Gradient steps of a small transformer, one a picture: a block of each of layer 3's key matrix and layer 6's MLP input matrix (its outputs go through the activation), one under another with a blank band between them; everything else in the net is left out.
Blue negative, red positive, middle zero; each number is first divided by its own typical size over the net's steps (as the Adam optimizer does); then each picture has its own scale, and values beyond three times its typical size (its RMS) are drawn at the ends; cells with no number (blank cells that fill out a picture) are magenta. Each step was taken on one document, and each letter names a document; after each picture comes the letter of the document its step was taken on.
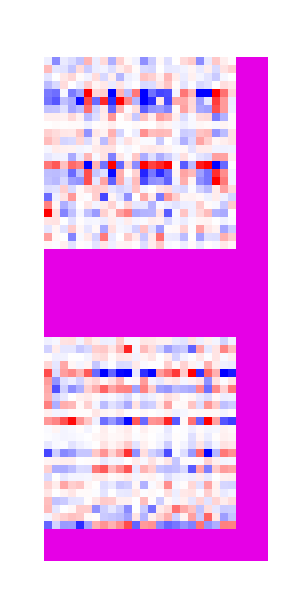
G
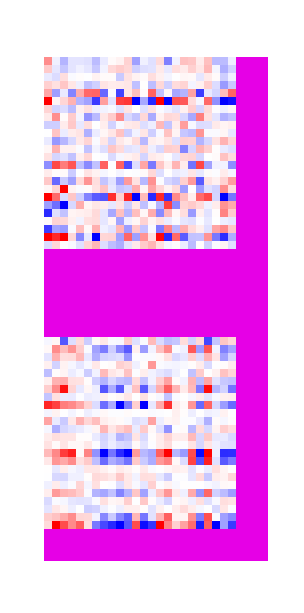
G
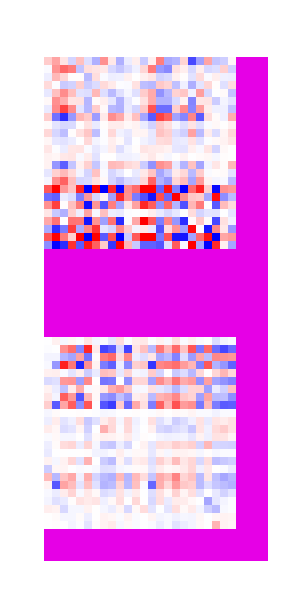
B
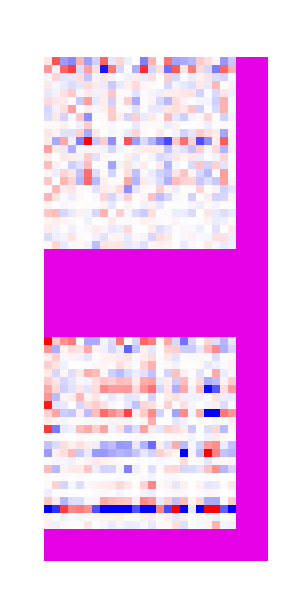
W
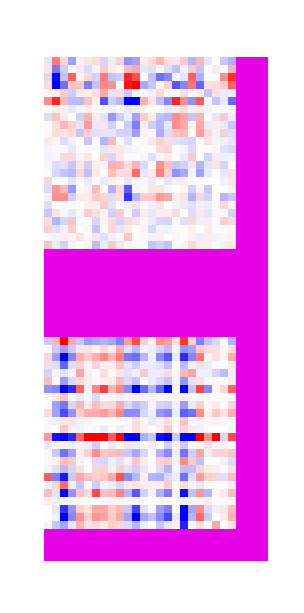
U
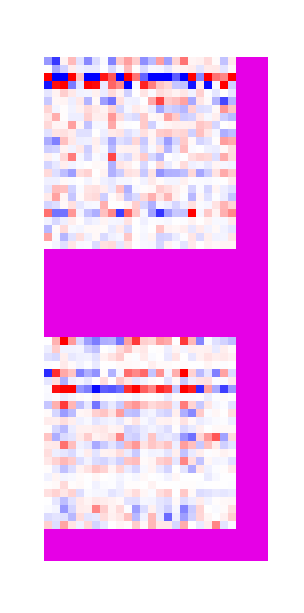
U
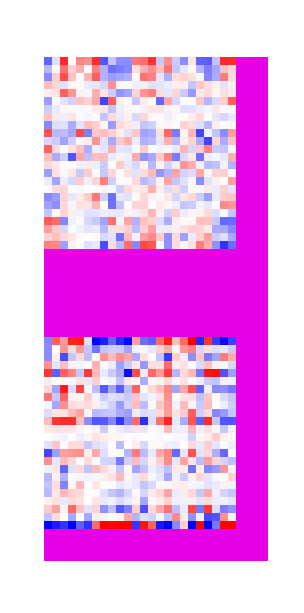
G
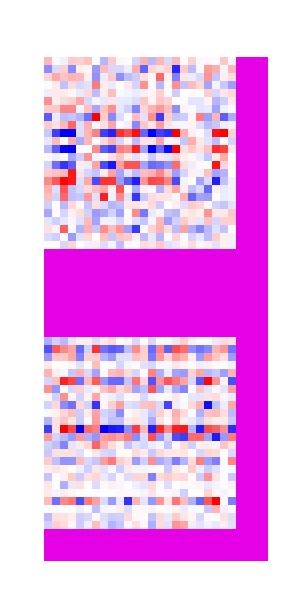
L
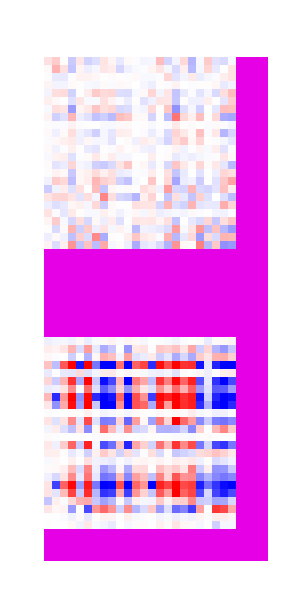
B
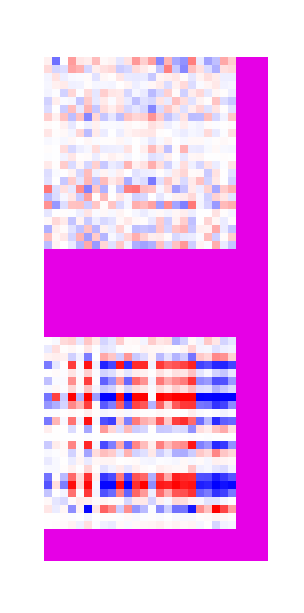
B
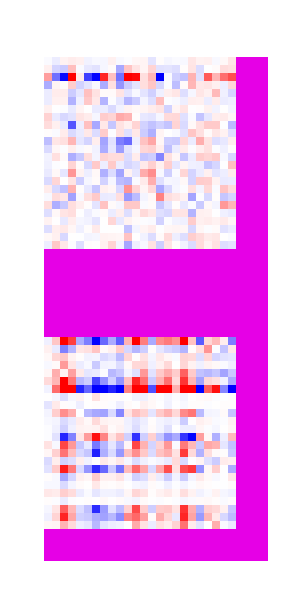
U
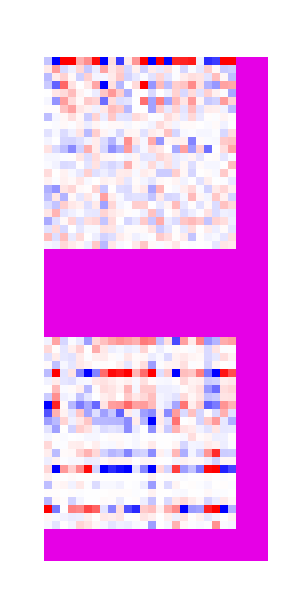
W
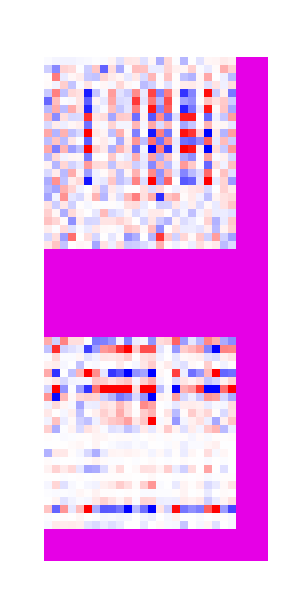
W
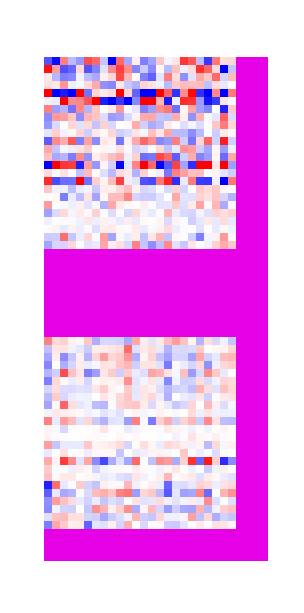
G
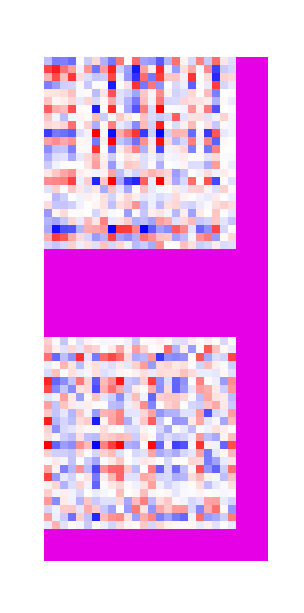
L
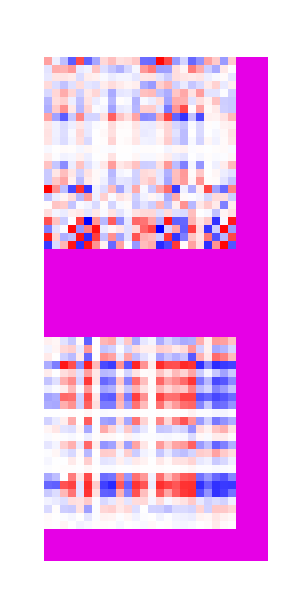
B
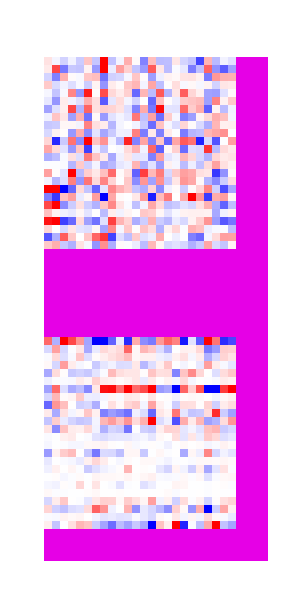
W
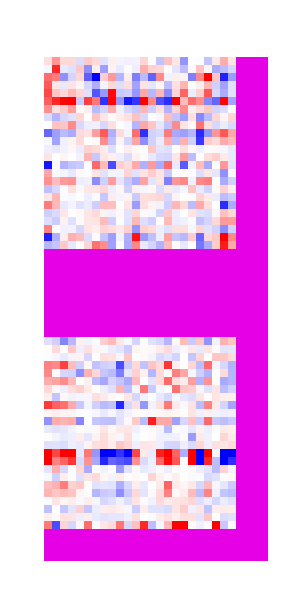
G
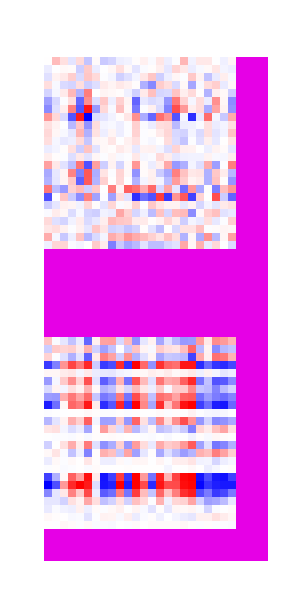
B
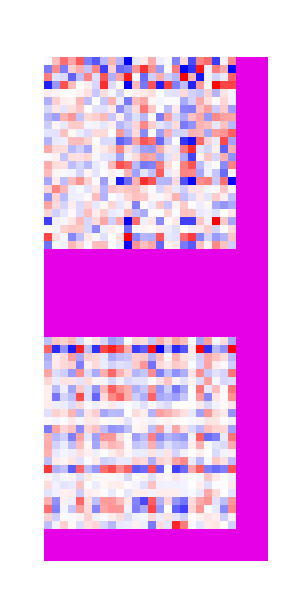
L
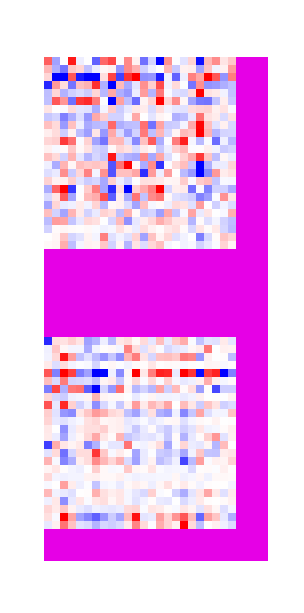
U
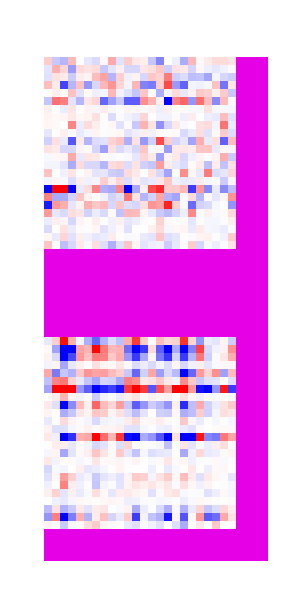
U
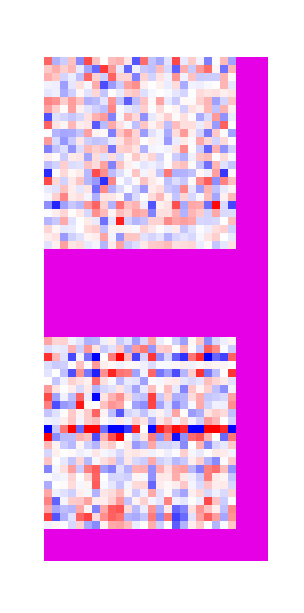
L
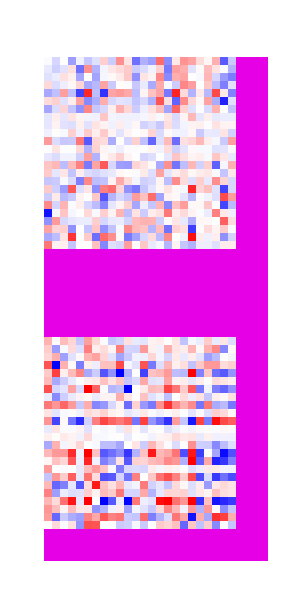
G
